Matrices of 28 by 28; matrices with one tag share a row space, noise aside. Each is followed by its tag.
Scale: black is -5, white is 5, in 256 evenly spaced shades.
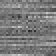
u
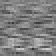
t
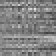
u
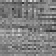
u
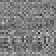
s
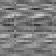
t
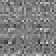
s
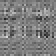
s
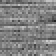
u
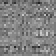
s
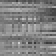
u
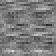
t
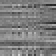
u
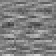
t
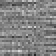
u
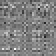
s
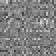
s
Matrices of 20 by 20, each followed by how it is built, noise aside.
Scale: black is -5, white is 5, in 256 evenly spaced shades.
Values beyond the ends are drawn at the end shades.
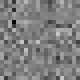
low rank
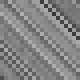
Toeplitz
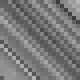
Toeplitz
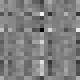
low rank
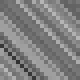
Toeplitz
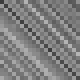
Toeplitz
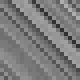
Toeplitz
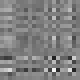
low rank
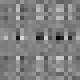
low rank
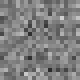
low rank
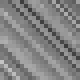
Toeplitz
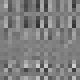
low rank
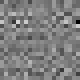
low rank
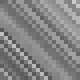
Toeplitz
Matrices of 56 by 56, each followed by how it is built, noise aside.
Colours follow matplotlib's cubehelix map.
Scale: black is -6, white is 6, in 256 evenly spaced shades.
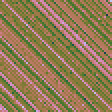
Toeplitz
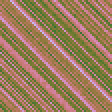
Toeplitz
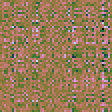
low rank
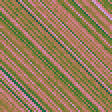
Toeplitz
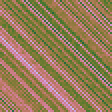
Toeplitz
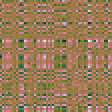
low rank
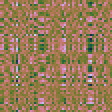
low rank
